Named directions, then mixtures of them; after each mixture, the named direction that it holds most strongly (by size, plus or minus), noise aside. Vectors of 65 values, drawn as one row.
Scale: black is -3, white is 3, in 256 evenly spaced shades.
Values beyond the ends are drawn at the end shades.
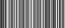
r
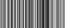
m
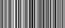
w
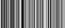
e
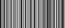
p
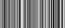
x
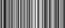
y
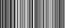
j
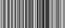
m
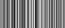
w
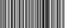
m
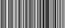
w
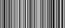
x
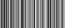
e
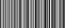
e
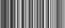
e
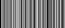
p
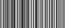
w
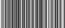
p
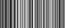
j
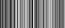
j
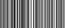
w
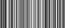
r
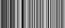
e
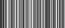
r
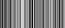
j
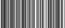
e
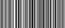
w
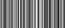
y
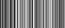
j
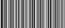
e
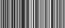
w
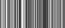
e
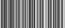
e
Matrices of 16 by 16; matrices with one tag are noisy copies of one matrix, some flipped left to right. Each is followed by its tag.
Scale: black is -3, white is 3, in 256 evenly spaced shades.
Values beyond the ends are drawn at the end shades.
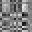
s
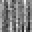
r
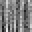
r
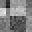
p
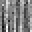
r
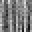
r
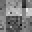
p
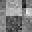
p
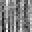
r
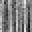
r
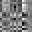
s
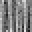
r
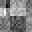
p
